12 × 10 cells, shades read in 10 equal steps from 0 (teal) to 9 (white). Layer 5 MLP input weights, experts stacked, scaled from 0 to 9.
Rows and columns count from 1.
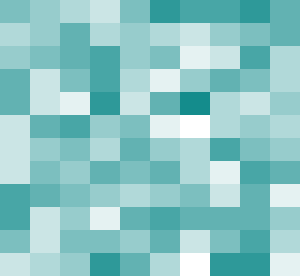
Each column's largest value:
7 7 8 8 7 8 9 8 7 8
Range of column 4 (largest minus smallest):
7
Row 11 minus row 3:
-1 3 1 2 0 -1 -1 -3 0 0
